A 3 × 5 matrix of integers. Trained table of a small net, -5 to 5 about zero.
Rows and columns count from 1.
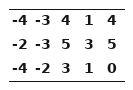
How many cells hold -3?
2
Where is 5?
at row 2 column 3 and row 2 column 5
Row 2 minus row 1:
2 0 1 2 1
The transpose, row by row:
-4 -2 -4 / -3 -3 -2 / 4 5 3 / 1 3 1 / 4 5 0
